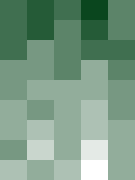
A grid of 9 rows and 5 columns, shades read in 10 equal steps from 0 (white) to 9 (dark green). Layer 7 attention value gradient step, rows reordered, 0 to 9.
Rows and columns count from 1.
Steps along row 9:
up down down up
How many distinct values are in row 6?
3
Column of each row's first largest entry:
4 2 1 3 1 2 1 1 2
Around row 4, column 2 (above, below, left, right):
5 4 5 6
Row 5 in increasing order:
4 4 4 5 5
